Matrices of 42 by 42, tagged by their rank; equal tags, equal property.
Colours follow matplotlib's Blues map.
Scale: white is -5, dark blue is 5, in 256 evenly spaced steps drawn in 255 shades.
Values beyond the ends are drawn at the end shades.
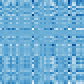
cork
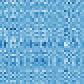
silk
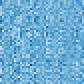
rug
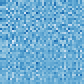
rug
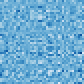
rug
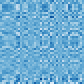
silk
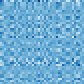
silk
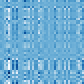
cork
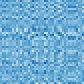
silk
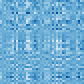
silk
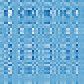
cork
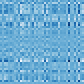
cork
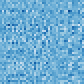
rug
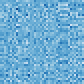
rug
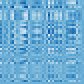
cork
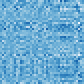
rug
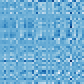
silk
